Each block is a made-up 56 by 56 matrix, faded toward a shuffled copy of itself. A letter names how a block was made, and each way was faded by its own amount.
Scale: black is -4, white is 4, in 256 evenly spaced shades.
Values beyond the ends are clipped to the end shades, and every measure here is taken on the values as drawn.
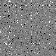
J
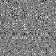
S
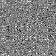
S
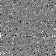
J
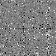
J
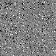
J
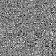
S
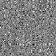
S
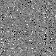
J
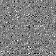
S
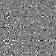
J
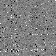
J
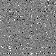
J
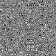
S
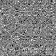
S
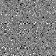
S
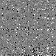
J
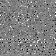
J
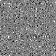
S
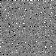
J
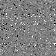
J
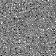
S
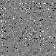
J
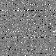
J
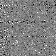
J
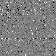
J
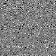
S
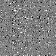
J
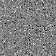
J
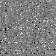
J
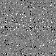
J
